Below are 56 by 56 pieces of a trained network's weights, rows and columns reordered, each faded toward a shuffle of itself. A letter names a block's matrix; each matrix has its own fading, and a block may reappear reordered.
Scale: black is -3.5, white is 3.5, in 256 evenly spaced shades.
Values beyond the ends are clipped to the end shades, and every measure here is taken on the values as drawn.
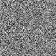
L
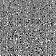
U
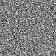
L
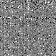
U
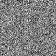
L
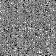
U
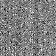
U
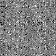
U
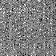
U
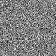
L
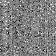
U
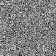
L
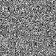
L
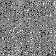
U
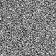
L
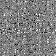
U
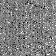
U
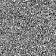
L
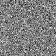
L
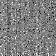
U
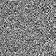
L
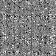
U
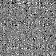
U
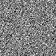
L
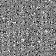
U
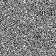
L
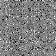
U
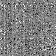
U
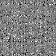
U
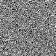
L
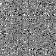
U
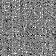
U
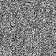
L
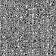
U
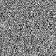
L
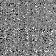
U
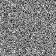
L
